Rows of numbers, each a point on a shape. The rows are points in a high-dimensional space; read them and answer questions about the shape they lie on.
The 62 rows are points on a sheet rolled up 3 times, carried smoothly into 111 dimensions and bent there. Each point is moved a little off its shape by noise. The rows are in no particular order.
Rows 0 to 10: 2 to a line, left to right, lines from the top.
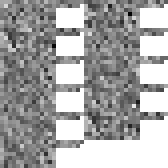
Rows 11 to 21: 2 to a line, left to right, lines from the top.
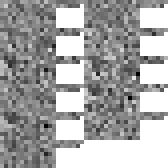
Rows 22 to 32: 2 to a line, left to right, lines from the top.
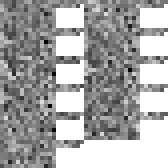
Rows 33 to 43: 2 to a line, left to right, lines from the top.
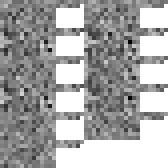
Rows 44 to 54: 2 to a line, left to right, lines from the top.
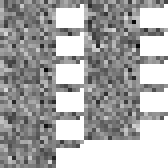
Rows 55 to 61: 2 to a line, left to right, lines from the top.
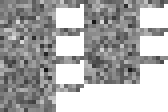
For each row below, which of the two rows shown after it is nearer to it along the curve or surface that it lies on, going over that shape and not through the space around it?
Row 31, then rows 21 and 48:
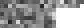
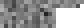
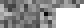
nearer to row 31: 48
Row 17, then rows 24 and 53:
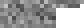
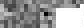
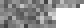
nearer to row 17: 53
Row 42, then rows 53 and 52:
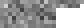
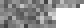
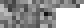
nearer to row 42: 53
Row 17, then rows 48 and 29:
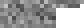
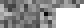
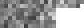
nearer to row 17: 29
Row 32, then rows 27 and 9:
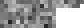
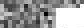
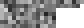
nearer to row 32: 27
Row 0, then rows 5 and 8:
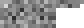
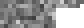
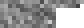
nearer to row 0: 8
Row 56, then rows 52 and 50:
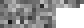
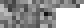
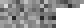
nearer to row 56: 50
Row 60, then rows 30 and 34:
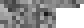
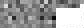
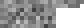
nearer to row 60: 30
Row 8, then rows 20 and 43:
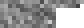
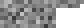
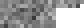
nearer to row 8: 20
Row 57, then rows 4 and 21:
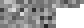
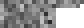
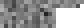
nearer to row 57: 4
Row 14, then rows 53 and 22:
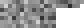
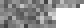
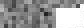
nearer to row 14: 53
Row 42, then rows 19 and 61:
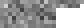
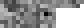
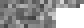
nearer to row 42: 61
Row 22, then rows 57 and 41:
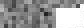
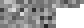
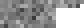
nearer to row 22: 41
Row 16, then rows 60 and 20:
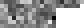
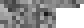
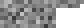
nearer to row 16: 60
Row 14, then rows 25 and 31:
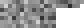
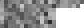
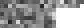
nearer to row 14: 31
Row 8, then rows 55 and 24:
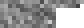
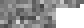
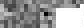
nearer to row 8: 55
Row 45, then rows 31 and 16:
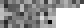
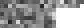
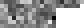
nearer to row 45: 31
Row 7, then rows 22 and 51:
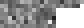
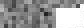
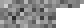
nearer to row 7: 51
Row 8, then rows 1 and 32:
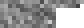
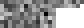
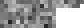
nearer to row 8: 32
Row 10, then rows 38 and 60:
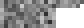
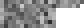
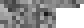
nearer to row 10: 38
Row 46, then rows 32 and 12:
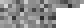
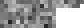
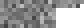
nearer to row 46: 32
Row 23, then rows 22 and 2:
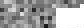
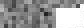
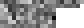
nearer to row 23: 2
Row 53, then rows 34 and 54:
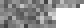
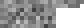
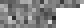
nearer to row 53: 34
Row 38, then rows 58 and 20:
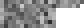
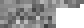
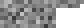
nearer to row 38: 58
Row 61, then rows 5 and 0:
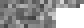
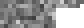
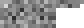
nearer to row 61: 5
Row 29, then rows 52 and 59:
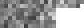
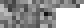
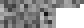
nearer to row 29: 59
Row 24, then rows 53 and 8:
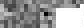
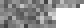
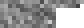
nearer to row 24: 53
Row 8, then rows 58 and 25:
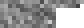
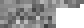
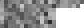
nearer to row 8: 58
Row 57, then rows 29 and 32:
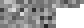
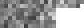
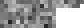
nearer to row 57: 32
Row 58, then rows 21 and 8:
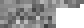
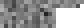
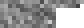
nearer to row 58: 8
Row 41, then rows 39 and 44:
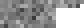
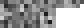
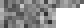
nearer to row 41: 44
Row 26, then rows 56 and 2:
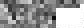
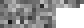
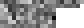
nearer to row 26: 2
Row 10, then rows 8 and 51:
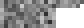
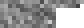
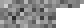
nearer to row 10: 51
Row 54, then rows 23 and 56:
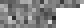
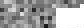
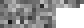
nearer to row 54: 23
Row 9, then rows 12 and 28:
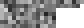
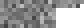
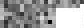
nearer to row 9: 28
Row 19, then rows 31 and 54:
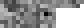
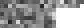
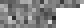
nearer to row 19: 54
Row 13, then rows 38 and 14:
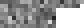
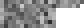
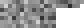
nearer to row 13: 14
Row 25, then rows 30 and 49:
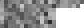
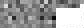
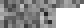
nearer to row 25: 49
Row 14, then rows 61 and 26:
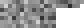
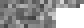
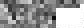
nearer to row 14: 61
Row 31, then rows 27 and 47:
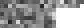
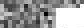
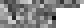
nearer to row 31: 27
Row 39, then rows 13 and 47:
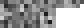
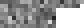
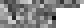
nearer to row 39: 47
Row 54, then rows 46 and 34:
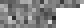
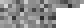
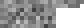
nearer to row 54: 46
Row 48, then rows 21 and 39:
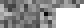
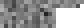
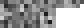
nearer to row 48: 21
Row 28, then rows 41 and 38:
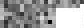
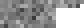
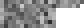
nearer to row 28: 38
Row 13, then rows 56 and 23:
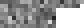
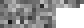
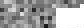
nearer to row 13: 23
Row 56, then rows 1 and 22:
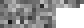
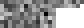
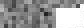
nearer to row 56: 1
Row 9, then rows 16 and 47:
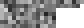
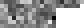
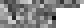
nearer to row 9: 47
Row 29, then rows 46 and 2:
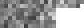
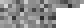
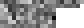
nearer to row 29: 46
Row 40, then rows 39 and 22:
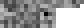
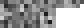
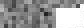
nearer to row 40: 22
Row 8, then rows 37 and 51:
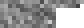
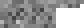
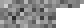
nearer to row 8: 51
